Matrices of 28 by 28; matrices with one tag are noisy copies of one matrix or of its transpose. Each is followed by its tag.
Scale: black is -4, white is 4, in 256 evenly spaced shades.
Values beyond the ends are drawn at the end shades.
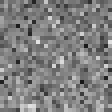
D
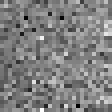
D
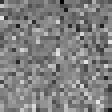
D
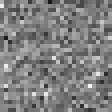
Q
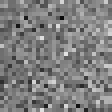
D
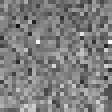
D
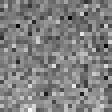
D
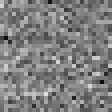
Q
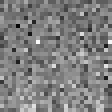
D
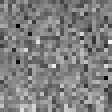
D
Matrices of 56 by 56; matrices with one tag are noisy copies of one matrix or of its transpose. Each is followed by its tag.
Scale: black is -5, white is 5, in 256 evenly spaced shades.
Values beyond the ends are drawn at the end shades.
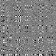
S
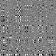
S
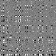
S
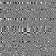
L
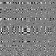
L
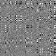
S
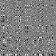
S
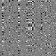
L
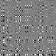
S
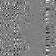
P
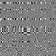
L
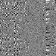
P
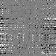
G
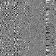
P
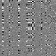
L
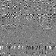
P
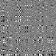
S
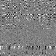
P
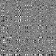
S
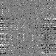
G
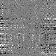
G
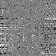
G
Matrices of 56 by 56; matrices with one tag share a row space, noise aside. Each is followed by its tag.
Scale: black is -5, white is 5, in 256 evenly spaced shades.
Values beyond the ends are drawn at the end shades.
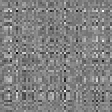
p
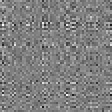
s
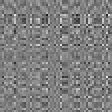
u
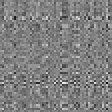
u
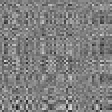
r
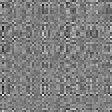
s
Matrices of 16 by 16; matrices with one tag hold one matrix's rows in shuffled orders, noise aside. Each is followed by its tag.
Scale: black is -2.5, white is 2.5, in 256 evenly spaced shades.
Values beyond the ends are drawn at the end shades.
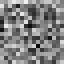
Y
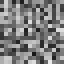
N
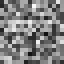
Y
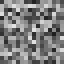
Y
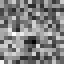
Y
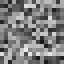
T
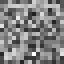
Y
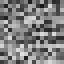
T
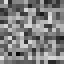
T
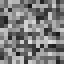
T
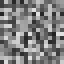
N
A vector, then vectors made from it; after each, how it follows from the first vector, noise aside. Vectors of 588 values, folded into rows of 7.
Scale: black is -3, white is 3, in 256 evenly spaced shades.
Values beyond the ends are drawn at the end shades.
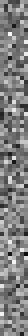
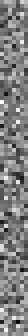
wrapped around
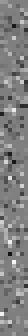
partly zeroed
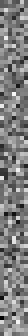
wrapped around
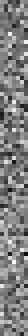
copied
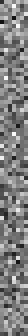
wrapped around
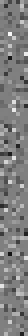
partly zeroed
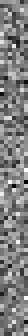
wrapped around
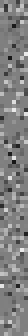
partly zeroed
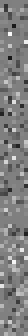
partly zeroed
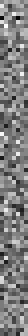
wrapped around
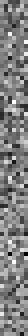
copied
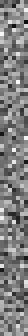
wrapped around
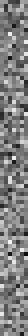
copied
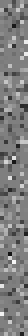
partly zeroed
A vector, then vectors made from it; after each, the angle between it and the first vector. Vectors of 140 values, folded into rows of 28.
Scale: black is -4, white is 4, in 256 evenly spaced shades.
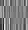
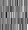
orthogonal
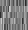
partly opposed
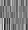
nearly opposite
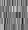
partly opposed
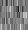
orthogonal
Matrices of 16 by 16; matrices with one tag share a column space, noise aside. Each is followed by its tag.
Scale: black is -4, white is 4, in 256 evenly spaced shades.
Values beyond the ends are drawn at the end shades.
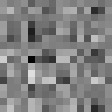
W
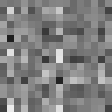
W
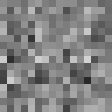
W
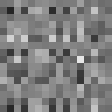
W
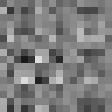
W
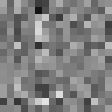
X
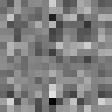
X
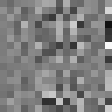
X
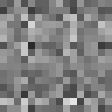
X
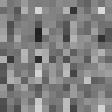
W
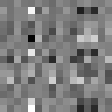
W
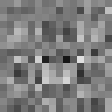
W
